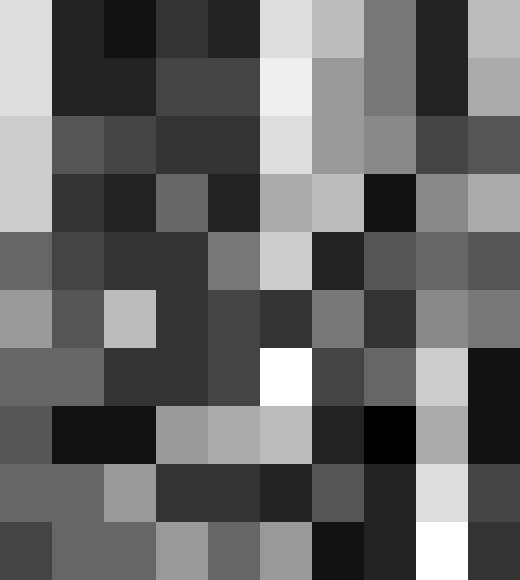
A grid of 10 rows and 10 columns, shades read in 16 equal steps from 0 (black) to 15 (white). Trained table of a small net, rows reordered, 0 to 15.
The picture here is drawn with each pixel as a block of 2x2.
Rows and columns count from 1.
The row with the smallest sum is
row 8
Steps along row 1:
down down up down up down down down up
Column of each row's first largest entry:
1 6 6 1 6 3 6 6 9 9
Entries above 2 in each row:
6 7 10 7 9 10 9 5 8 8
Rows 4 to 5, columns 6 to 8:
10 11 1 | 12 2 5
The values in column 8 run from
0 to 8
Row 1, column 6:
13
